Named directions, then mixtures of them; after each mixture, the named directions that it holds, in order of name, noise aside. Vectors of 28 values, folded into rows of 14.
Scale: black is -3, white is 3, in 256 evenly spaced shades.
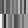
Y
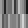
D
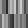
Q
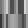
D, Q, Y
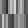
Q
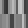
D, Q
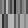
D, Q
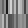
Q, Y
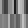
D, Q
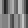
D, Q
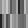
D, Q, Y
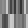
Q
